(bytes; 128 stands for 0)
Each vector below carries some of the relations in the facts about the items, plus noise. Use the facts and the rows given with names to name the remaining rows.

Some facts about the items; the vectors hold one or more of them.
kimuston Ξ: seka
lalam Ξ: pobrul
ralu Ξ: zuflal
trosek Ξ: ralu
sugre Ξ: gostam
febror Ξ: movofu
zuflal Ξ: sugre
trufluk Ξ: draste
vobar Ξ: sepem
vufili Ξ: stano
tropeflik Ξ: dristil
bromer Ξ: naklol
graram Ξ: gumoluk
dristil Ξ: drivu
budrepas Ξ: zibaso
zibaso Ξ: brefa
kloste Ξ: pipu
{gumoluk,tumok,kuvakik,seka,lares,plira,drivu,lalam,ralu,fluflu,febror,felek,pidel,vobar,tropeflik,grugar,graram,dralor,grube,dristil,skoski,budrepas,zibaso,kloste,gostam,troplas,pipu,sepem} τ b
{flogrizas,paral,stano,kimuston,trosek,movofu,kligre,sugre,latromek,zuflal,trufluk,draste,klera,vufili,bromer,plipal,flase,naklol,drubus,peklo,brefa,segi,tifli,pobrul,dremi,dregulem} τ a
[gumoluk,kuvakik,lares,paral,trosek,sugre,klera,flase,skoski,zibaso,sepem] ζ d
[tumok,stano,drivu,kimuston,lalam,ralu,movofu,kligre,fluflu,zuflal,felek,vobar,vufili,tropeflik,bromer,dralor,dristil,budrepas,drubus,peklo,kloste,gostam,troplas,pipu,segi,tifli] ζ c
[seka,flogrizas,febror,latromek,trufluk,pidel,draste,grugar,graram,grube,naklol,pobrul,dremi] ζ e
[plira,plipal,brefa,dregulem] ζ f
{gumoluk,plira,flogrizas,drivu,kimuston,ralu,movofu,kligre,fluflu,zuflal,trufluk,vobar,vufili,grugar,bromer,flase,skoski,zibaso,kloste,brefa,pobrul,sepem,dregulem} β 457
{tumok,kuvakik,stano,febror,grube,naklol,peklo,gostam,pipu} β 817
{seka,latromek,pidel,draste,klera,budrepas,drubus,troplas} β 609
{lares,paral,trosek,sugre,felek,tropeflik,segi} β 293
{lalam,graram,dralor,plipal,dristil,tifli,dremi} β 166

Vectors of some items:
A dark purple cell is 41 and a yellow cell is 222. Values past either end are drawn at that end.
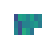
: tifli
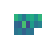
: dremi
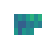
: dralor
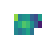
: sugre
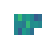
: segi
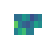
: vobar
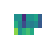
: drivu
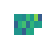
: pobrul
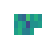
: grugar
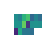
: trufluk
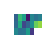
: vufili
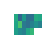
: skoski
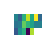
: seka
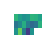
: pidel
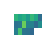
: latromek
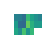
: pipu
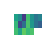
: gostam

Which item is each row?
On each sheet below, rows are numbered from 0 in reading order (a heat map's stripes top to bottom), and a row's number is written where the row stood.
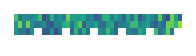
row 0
lares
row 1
lalam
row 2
flogrizas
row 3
drubus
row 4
flase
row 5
stano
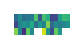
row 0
brefa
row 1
gumoluk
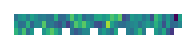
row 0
troplas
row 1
ralu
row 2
paral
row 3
draste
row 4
kligre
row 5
tropeflik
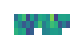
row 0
budrepas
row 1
klera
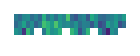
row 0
dregulem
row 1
kuvakik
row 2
plira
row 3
plipal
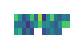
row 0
graram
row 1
bromer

